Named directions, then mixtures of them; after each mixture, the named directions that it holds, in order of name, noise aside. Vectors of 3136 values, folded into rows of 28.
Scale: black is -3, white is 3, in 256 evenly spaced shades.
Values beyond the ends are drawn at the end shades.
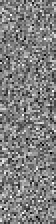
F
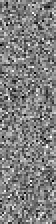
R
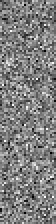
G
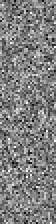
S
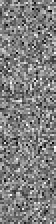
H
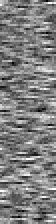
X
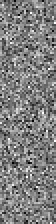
S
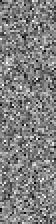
G, H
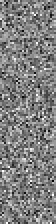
R, S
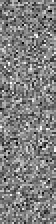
G, H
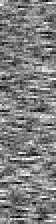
X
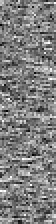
R, X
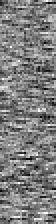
X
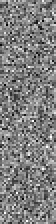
R, S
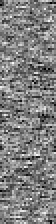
H, S, X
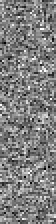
F, S, X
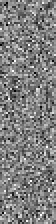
R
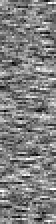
X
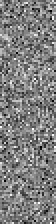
H, S
